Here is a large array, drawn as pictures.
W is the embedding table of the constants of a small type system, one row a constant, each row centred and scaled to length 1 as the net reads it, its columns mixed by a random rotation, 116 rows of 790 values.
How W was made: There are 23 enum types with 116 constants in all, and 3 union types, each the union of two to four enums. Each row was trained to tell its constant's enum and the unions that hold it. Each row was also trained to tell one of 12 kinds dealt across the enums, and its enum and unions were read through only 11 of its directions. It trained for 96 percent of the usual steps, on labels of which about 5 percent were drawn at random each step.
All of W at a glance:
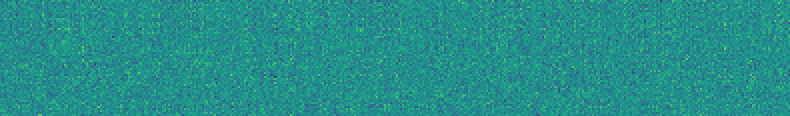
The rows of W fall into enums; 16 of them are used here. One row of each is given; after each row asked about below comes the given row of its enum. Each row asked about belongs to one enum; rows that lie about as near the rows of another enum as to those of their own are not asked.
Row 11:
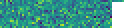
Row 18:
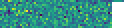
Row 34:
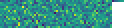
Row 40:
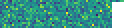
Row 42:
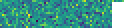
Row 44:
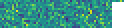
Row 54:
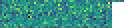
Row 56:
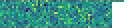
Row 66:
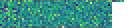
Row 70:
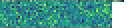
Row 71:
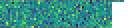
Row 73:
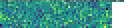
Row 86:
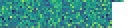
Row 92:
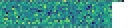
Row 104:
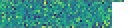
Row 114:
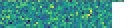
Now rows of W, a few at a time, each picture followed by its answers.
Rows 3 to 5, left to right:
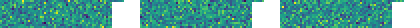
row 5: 92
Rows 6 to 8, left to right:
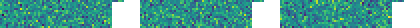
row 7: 11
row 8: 70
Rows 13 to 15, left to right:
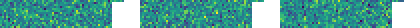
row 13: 18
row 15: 70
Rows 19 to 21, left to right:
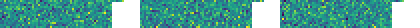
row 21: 34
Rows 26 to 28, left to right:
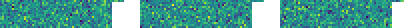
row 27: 42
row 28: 34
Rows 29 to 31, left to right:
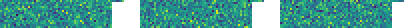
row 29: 34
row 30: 18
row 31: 34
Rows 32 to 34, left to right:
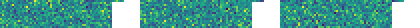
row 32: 70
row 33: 71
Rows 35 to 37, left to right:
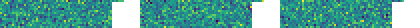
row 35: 42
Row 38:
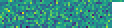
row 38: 66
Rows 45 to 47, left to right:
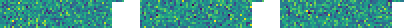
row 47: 18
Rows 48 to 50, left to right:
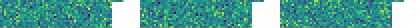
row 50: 70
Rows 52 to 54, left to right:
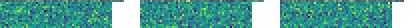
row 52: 11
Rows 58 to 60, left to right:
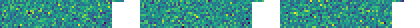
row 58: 54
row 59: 42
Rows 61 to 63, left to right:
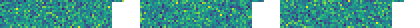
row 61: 42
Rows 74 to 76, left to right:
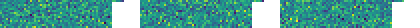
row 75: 114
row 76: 11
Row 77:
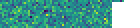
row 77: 11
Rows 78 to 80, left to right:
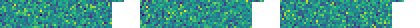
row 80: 66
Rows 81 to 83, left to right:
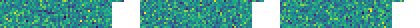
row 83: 114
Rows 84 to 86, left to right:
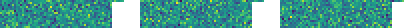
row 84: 56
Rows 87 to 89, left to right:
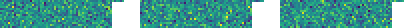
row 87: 54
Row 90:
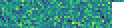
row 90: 54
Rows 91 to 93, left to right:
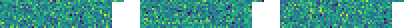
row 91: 56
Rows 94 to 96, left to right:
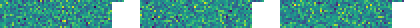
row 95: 34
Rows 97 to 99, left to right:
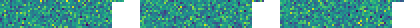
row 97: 42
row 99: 44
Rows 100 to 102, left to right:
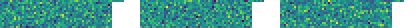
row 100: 66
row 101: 104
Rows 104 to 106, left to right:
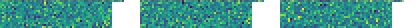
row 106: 66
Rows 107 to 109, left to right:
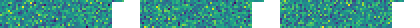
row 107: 66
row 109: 44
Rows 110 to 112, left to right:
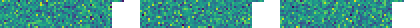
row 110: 44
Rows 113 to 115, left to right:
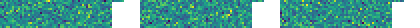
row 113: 44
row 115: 54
